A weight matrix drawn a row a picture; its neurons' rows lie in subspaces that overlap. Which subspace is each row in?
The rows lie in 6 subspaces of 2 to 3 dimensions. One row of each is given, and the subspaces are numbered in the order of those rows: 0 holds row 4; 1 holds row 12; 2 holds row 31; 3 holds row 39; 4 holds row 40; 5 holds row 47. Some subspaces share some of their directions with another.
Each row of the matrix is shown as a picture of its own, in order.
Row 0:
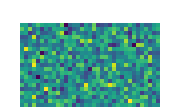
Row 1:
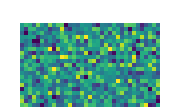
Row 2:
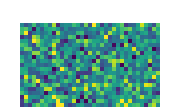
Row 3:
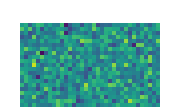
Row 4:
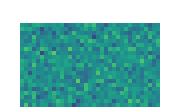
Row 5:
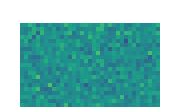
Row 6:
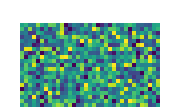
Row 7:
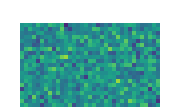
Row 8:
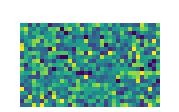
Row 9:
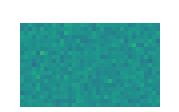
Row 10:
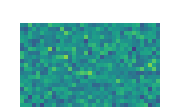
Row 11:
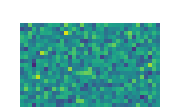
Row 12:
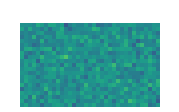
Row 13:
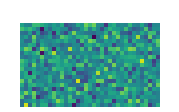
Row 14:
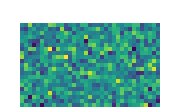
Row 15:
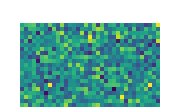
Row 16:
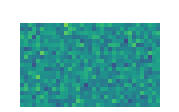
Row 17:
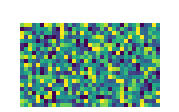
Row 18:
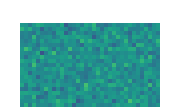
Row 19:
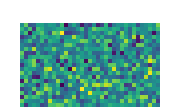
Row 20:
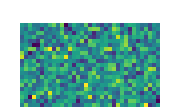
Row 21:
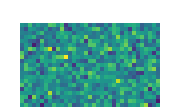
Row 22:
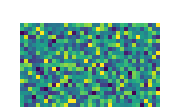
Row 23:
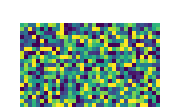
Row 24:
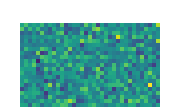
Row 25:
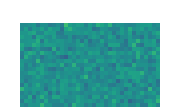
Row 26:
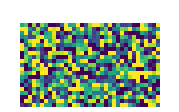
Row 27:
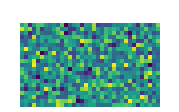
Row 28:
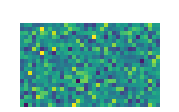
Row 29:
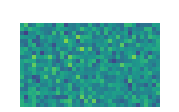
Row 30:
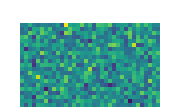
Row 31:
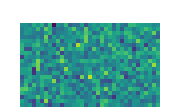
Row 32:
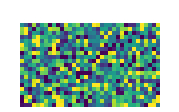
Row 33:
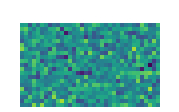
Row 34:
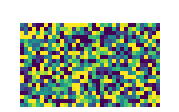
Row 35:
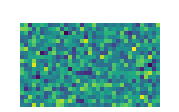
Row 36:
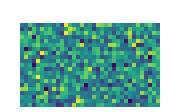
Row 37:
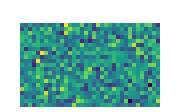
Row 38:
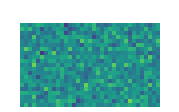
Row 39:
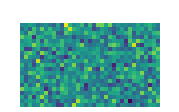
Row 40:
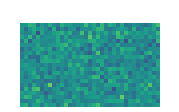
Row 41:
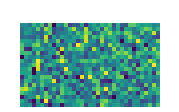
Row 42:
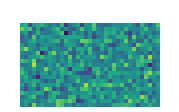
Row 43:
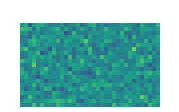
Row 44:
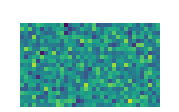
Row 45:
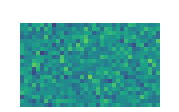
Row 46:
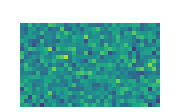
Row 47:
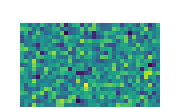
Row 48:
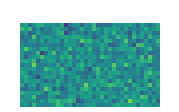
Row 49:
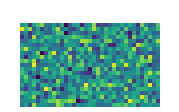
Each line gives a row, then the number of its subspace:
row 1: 3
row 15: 4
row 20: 5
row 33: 5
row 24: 4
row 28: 0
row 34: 2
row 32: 3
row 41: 2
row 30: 4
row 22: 4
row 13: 0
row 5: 4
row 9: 2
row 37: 4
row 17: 1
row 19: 0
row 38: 0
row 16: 4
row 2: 3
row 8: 5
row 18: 0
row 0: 4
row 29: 3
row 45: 2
